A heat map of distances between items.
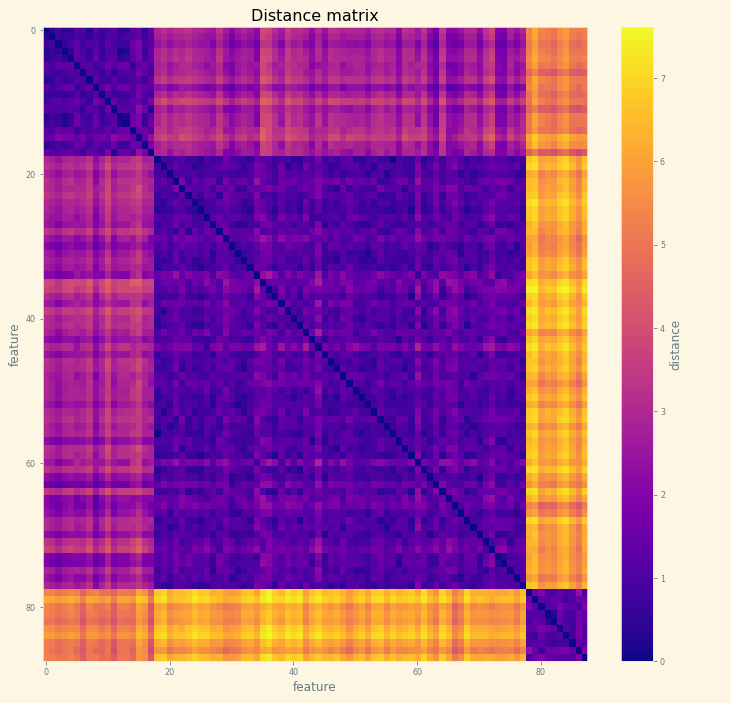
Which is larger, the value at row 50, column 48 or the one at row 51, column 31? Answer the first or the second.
the first
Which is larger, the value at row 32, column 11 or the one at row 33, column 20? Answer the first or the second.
the first
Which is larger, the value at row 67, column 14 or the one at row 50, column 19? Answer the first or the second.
the first
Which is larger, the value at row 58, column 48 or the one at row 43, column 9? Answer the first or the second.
the second
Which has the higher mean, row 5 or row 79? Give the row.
79
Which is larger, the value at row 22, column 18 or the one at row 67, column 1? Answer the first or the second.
the second
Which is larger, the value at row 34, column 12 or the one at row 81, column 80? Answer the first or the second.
the first
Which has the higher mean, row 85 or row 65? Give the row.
85
